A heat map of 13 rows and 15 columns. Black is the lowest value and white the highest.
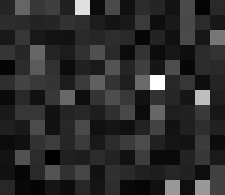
Histogram: skewed, a long tail of high values. Roughest part: middle right. Grain: fine. Mirror symmetry: none.
